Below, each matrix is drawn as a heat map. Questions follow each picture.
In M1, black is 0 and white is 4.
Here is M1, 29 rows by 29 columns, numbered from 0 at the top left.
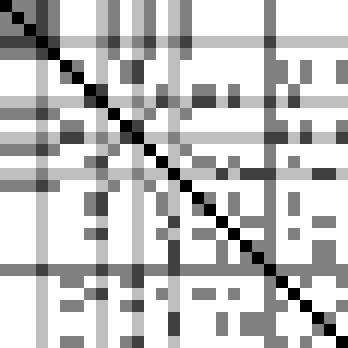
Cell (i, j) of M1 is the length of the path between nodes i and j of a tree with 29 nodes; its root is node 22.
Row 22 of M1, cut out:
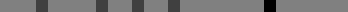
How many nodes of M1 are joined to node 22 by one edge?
4
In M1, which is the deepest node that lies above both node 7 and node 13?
8
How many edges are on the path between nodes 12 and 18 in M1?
4
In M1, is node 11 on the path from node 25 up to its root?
yes
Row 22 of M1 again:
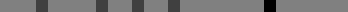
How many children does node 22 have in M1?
4
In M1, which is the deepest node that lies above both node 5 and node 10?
11
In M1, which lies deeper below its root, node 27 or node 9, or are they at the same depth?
the same depth
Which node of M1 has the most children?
3
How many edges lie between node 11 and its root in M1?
1
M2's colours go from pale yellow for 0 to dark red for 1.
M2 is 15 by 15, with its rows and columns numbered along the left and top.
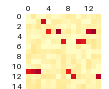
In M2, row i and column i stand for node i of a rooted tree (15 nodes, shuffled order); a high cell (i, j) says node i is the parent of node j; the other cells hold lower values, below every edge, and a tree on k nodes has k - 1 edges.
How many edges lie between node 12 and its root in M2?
4
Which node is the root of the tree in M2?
5
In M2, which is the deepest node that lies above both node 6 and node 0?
11
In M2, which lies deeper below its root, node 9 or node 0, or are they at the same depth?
node 9
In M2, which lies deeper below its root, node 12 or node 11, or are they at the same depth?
node 12
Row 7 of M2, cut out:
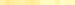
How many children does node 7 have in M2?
0
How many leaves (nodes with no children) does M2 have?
10
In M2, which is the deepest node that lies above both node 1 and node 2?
11
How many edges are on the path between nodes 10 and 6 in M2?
5
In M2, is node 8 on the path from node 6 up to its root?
no
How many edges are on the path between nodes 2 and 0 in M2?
2
